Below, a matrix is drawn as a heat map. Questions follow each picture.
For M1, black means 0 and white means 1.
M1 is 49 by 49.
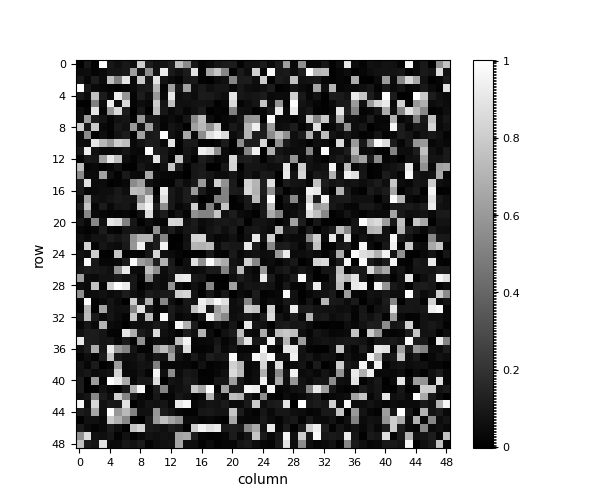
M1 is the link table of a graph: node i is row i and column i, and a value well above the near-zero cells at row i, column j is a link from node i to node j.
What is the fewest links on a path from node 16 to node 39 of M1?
2
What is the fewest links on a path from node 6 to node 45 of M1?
1
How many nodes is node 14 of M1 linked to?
10
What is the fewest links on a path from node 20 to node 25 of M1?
2
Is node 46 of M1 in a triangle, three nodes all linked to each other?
yes
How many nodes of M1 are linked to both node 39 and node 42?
6
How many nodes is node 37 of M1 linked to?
10
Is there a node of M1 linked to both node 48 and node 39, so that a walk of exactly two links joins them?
no
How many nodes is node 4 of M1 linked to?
12
